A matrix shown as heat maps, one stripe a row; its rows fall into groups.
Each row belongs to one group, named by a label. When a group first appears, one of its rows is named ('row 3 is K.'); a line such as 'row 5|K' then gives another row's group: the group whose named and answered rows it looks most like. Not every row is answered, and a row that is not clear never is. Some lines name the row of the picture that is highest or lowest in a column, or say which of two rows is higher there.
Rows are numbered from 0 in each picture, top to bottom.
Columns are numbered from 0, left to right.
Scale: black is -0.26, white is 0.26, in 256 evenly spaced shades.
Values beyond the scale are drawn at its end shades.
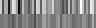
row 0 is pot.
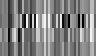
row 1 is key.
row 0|pot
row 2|pot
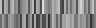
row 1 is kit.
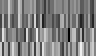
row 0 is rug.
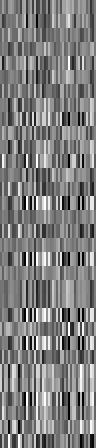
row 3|pot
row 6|rug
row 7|pot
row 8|key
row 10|pot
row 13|rug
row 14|key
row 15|pot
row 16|rug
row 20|kit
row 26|pot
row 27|pot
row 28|key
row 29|key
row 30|pot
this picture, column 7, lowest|31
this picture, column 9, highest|31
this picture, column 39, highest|23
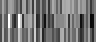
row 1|rug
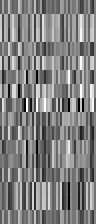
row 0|rug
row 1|pot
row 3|rug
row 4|pot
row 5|kit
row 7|key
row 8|kit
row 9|rug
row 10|kit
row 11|kit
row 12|rug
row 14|key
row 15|rug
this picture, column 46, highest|7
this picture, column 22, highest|7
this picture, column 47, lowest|7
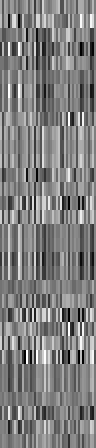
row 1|pot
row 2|kit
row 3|rug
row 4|kit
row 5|rug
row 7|rug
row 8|kit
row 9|pot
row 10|pot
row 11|pot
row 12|kit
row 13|pot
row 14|key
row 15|pot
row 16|rug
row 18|rug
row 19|rug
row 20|pot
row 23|kit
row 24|pot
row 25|key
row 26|pot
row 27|pot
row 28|pot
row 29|rug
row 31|key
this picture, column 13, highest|25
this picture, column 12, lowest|25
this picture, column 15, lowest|25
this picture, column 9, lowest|1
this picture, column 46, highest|25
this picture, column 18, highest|25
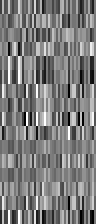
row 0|rug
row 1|key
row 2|kit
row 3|pot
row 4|rug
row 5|rug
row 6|key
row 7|pot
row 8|key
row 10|pot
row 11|kit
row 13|pot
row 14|key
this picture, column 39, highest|11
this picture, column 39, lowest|8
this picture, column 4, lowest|3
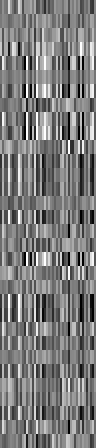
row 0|rug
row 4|key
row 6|key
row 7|kit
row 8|key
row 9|key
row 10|kit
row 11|rug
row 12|rug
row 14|pot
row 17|kit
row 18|key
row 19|kit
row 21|rug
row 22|rug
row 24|rug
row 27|kit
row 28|kit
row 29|rug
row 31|kit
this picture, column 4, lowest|3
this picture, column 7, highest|3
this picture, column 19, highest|3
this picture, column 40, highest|3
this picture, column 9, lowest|3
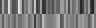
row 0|rug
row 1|pot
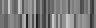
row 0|rug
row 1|kit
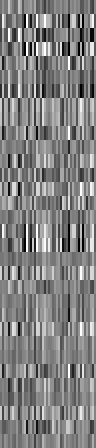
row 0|rug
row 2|rug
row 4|kit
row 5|rug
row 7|pot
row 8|pot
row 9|kit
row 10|key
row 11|pot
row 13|pot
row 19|pot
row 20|rug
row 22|key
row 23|pot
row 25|pot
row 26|kit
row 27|pot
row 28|pot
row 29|pot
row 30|kit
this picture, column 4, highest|2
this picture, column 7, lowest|2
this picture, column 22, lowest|2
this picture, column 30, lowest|14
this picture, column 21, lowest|6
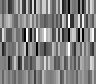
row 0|key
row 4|pot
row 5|pot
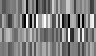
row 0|kit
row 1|key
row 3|key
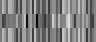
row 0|kit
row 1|kit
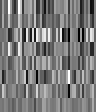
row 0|rug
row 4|key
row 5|kit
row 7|pot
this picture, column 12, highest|5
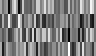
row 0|pot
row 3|kit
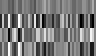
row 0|pot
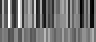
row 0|rug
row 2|pot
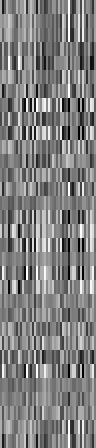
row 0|kit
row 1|kit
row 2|kit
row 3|rug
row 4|rug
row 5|kit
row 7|key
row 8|rug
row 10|kit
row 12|key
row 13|kit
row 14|pot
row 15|key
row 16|pot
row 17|key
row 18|key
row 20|pot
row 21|pot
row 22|key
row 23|kit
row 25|rug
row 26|key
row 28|key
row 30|kit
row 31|kit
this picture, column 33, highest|11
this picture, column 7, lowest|4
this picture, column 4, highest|4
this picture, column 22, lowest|4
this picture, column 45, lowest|4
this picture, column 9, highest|4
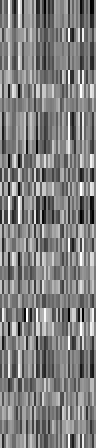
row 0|rug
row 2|kit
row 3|rug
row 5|kit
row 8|kit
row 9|kit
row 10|kit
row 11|pot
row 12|rug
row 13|pot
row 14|rug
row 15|rug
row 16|pot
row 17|kit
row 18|pot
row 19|pot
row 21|rug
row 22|key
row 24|kit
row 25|rug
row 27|pot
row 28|pot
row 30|kit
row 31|kit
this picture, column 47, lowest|22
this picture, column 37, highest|22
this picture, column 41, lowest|22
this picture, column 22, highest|22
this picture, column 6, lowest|15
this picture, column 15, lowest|22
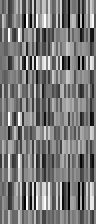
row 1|key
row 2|rug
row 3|kit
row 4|key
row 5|kit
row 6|rug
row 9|pot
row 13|key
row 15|rug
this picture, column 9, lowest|9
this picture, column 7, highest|9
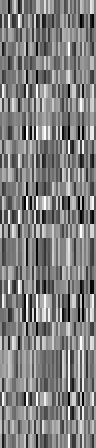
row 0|pot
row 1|rug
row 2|kit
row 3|kit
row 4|pot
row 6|key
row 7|pot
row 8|key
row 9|key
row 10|kit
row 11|rug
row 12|kit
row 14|key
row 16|pot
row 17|kit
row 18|kit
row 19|kit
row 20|rug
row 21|key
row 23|kit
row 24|pot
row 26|kit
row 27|kit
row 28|key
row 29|kit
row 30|pot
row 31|kit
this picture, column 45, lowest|20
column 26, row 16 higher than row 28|Yes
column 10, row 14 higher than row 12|Yes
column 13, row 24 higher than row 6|No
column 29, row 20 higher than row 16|No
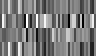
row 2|kit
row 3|rug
